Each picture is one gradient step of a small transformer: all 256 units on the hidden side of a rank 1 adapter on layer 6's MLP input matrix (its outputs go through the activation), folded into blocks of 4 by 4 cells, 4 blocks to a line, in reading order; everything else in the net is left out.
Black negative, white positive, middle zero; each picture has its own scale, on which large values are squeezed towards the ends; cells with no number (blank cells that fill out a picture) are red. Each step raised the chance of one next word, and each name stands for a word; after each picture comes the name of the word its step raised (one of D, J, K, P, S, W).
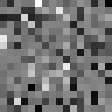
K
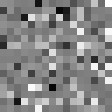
K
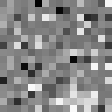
K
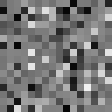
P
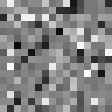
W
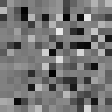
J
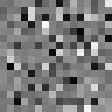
J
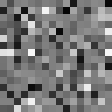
P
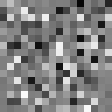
W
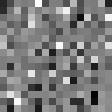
K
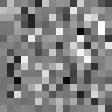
W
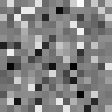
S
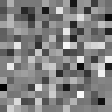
S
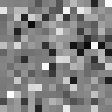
P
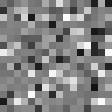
J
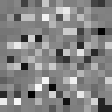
S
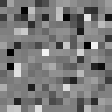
J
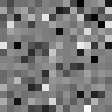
W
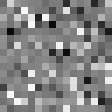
J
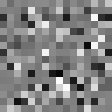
J
